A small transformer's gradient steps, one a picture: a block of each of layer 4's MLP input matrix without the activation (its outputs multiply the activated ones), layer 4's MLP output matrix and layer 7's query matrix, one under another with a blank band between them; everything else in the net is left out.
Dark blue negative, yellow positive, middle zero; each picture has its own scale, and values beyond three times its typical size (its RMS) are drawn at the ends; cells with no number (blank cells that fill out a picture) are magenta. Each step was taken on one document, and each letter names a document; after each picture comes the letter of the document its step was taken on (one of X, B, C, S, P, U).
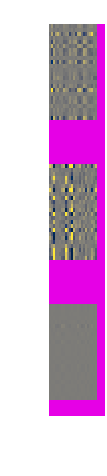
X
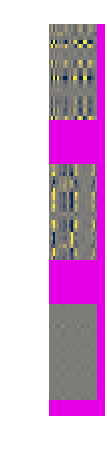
X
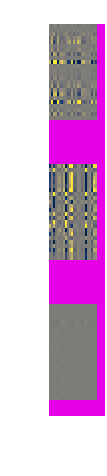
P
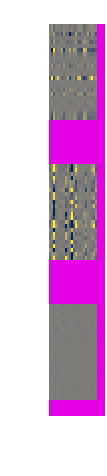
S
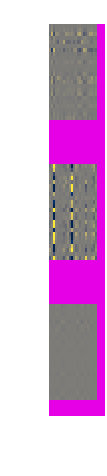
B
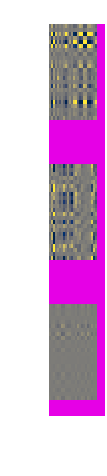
X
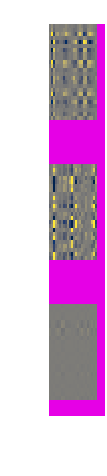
X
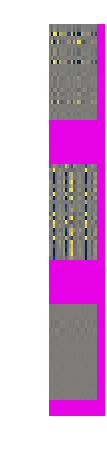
P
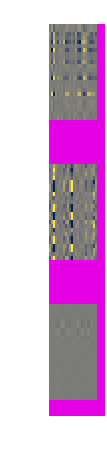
B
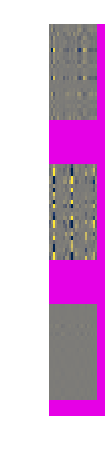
B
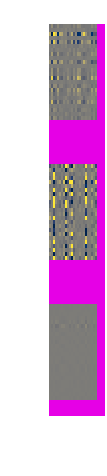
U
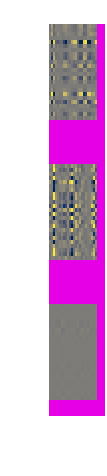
X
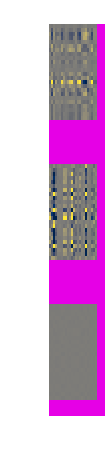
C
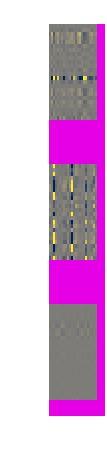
S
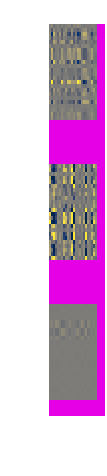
C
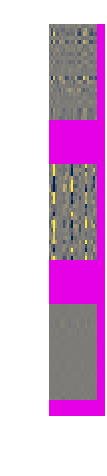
S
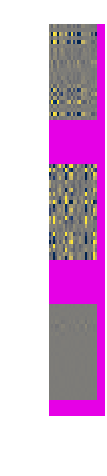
P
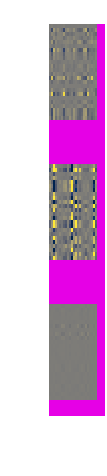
S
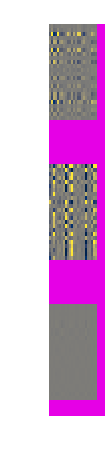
P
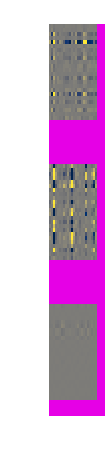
B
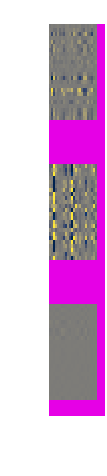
S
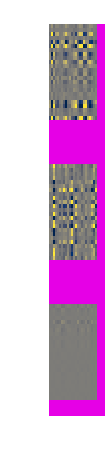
X
